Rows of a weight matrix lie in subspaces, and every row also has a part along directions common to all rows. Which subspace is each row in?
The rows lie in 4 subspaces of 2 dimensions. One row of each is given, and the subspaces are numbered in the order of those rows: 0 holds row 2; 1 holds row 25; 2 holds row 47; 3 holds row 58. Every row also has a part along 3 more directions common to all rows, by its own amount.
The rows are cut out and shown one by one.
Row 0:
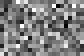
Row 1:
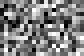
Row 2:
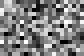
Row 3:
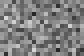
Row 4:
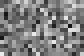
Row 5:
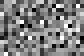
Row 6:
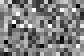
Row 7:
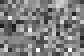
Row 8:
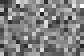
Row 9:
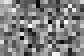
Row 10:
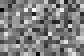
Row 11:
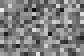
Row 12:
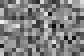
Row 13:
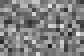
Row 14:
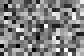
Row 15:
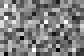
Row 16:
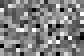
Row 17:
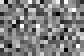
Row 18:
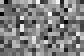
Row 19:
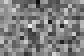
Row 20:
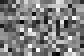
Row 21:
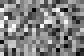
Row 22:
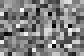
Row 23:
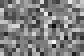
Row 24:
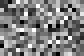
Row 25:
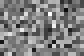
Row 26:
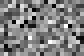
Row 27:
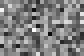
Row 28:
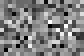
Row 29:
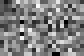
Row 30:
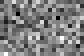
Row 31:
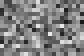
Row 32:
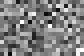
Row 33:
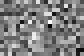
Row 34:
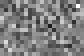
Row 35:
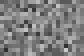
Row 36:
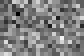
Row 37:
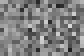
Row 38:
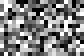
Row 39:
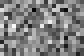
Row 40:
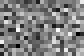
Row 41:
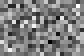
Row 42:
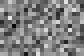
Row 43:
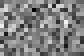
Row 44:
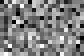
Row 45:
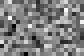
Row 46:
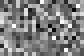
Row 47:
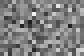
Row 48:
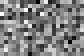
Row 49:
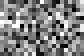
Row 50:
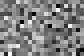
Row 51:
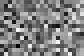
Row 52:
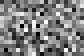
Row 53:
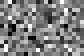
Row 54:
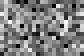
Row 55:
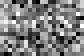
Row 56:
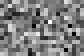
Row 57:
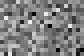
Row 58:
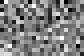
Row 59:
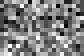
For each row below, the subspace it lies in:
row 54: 1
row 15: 2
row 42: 0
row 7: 0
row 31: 0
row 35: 1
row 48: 1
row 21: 2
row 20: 0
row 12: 1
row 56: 1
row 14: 2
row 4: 1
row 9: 0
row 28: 2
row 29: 0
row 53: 0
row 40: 2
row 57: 2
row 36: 3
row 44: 3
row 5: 3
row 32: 2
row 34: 3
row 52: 1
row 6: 3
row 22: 1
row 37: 0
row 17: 3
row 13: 2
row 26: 3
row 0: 1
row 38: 1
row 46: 3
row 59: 3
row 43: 2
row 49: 0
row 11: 0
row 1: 2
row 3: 2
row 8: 1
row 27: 0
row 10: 0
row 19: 0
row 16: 0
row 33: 2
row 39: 2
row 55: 3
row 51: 2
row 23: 1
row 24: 0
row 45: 0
